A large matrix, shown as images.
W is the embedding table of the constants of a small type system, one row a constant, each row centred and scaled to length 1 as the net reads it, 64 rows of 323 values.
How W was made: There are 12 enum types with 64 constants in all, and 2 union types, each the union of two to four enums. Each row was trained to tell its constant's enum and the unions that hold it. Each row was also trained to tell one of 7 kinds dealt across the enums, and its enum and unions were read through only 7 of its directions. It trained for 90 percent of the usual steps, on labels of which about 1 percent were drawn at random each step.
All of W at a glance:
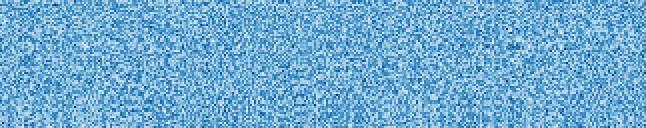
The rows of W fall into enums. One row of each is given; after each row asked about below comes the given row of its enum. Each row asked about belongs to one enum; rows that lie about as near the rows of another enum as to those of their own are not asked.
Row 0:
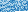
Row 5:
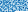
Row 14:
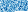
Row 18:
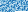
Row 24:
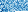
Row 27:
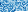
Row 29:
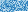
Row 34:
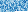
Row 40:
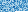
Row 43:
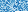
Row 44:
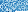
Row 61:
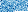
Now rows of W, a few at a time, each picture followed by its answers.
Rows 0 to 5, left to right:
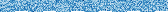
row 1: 0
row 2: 44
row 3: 34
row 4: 0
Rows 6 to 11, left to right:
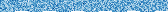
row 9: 34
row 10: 29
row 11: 5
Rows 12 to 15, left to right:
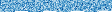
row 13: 29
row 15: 61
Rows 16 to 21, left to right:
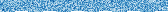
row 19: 29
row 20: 5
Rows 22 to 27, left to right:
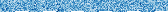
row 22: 27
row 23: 14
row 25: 44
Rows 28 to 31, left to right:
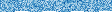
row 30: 43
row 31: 29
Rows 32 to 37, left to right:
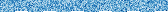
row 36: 18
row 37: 43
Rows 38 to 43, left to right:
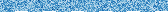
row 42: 34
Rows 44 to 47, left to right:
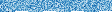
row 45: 5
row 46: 5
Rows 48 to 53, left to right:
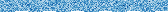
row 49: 27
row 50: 24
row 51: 24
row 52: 61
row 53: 27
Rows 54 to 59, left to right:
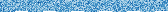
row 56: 34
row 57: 61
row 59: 27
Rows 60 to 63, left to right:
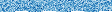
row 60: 0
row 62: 18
